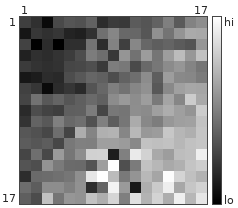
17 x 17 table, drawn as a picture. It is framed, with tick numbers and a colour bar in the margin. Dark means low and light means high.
Roughest part: bottom middle. Stripes: none. Ninth with the highest average: bottom right. Odd rows or columns: none. Ninth with the lowest average: top left. Mirror symmetry: none. Slope: up to the bottom right. Odd patch: rougher, in the bottom middle.
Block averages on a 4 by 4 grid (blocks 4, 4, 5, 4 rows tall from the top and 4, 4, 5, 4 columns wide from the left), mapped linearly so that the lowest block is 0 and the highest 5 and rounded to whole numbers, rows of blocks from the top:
0123
0123
1334
2345
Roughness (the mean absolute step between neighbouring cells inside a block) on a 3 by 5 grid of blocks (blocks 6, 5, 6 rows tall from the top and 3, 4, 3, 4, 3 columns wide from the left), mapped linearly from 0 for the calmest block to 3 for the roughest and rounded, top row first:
0 0 1 0 1
0 0 0 0 0
1 1 3 1 0
